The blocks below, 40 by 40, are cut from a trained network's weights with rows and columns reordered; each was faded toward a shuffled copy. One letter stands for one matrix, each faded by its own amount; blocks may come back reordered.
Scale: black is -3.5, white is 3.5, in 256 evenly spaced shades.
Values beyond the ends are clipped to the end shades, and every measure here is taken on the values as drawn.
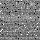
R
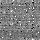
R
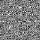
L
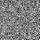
L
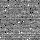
R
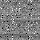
R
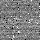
R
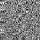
L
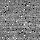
R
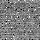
R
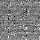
R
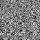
L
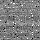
R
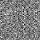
L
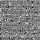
R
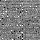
R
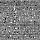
R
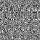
L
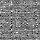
R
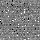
R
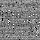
R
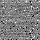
R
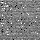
R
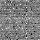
R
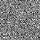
L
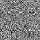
L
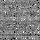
R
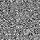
L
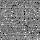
R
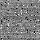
R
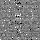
R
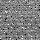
R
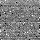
R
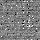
R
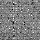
R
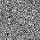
L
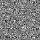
L
